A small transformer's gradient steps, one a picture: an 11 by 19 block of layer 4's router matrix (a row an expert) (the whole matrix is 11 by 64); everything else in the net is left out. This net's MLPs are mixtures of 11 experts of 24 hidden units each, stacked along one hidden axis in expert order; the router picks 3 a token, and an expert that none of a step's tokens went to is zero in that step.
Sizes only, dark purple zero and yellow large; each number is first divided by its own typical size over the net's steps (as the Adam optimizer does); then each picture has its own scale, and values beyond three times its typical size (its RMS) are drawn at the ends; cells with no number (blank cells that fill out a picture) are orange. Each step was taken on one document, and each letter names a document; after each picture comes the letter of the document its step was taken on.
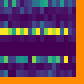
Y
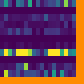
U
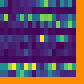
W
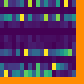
U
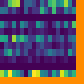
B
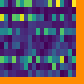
Y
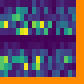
Y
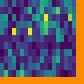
W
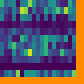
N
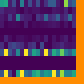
U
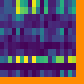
Y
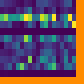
W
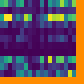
Y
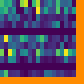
B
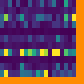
U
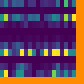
U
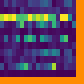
W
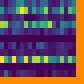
Y
